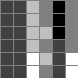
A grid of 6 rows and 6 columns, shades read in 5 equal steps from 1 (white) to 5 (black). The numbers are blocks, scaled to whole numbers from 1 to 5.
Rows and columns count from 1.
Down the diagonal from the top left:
4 4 2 3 4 1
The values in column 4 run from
2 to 3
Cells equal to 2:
6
